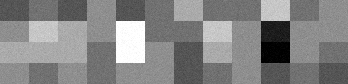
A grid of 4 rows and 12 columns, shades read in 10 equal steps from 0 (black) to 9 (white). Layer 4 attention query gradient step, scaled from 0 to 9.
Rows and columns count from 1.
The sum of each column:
19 21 20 18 26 18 16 21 19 11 18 17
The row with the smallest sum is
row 4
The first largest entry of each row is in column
10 5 5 1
